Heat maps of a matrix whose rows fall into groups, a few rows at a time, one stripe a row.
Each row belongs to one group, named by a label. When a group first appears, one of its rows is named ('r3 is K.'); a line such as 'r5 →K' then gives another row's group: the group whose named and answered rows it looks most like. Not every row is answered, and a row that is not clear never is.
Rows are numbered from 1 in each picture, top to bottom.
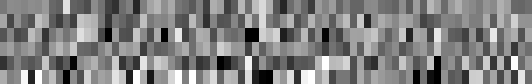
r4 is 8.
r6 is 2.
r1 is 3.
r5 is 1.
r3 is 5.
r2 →1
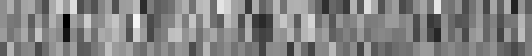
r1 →8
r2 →2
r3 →2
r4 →8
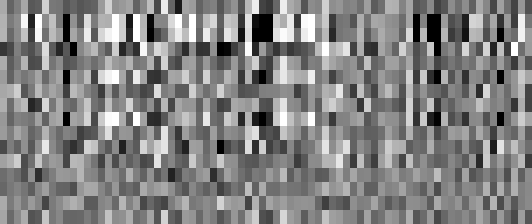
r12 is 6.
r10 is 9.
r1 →9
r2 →2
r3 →2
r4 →1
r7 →6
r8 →9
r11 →1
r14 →1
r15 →8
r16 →9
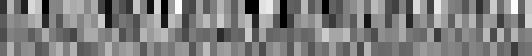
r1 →5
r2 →5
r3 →1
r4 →8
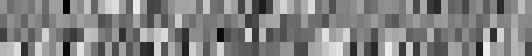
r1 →2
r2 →5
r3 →1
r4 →6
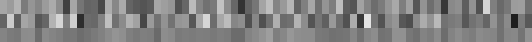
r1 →6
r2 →8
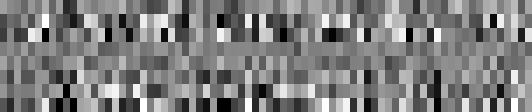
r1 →6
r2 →1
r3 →5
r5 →8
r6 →1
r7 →2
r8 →1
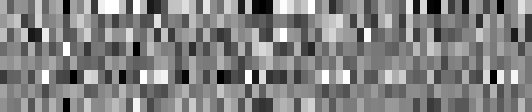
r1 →2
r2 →6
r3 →9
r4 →3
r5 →6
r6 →1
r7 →8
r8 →2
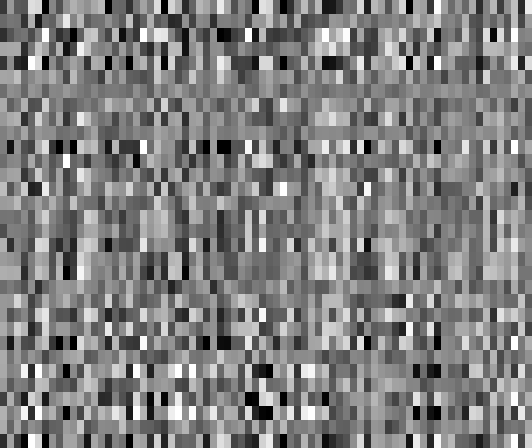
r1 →5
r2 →3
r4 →6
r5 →5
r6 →6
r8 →9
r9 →6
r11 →1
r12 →3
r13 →6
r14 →9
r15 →6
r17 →1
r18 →1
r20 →6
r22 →9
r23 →1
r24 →9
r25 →1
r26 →8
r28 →1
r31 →8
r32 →5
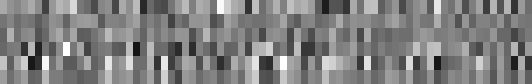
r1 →8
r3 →8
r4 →3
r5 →9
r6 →9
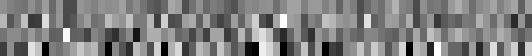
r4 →5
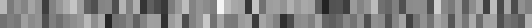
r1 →8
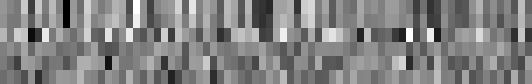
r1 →2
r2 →2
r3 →9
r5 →5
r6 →3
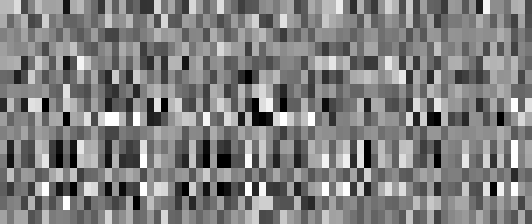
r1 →6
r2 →9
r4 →8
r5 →6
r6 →5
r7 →3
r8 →5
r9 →2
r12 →1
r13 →8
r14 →1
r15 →3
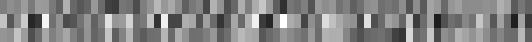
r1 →3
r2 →9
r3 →9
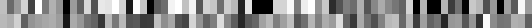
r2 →6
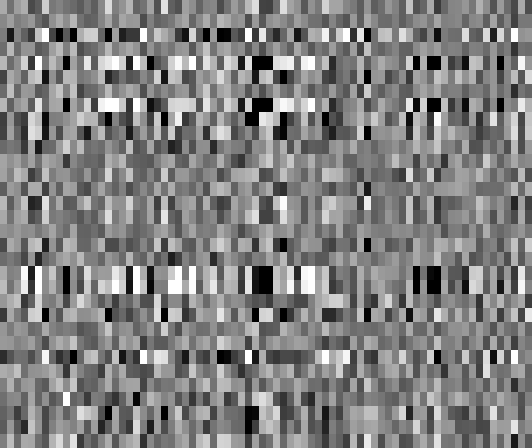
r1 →9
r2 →8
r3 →1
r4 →8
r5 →2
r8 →2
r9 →5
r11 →3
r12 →6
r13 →9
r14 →5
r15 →9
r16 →9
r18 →5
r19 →3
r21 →2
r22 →6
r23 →5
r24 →9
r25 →8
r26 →1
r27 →6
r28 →8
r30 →5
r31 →5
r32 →8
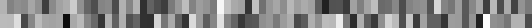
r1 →8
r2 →6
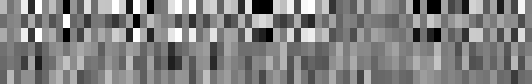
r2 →3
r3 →2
